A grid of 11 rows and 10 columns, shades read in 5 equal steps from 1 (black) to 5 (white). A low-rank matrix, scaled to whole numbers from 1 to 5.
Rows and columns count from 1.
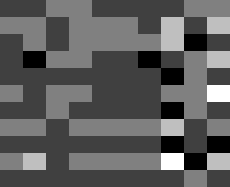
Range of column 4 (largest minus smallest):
1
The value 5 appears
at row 6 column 10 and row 10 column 8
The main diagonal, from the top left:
2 3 2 3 2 2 2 4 2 4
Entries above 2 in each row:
4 7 6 4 1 6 2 8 0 8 1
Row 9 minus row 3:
0 -1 0 -1 -1 -1 -1 -3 1 -1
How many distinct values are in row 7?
3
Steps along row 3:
up down up same same same up down up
